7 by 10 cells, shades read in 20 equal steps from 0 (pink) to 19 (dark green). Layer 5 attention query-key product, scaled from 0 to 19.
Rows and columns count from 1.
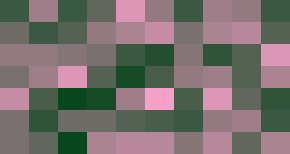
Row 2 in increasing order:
4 5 6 6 8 10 11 13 13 15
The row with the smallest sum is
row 7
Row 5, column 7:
14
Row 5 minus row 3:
-4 6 10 8 -8 -17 5 -14 -1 14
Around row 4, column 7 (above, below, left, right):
9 14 14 7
